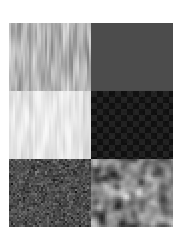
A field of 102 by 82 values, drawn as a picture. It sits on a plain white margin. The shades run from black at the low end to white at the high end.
It is made of 3 by 2 panels. Panel 1,1: high, streaked downward. Panel 1,2: low, flat. Panel 2,1: very high, streaked downward, faint in contrast. Panel 2,2: very low, checkered, faint in contrast. Panel 3,1: low, fine-grained. Panel 3,2: middling, blotchy, strong in contrast.
